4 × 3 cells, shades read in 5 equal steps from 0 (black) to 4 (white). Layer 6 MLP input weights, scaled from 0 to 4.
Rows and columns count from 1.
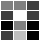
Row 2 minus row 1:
-1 2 0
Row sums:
5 6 2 4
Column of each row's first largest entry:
1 2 2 2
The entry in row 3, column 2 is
2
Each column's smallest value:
0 2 0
